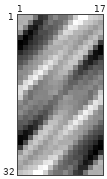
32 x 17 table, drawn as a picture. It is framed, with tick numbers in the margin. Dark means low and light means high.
The centre is the calmest part. Streaks slant up to the right. It looks the same turned upside down. No seam splits the table. There are no lone odd cells.
